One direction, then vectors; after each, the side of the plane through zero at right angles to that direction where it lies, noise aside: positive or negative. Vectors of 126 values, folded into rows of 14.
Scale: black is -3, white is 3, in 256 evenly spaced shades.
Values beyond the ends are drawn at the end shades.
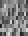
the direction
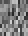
positive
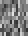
negative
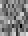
negative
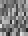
negative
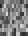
positive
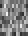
positive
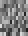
negative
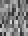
positive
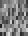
positive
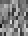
positive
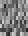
negative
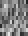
positive
